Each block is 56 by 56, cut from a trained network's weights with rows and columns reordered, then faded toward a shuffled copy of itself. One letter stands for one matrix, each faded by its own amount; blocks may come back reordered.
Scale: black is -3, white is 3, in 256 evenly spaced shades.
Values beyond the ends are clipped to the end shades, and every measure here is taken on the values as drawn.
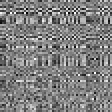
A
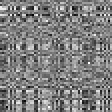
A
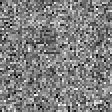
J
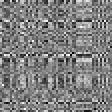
A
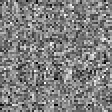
J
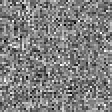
J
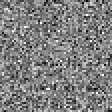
J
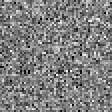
J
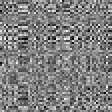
A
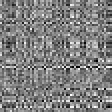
A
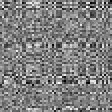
A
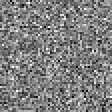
J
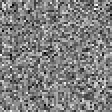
J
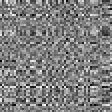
A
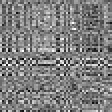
A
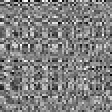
A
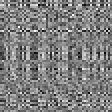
A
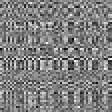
A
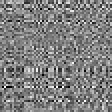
A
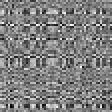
A
